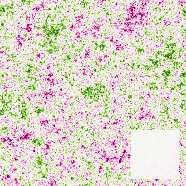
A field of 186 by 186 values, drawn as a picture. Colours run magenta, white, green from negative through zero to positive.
Overall the values sit about 50% of the way up the scale. No row or column stands out. No regular stripes run through it. The bottom right is the calmest part. The texture is blotchy. There is no overall slope. In the bottom right lies a patch that is calmer than the rest.
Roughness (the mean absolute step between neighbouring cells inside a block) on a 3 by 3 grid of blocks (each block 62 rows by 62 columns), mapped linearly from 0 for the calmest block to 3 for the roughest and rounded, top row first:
3 3 3
3 3 3
3 3 0
